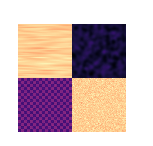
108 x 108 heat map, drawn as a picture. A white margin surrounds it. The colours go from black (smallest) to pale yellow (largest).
The table splits into 2 rows of 2 panels. Panel 1,1: very high, streaked across, faint in contrast. Panel 1,2: very low, blotchy, faint in contrast. Panel 2,1: low, checkered. Panel 2,2: very high, fine-grained, faint in contrast.
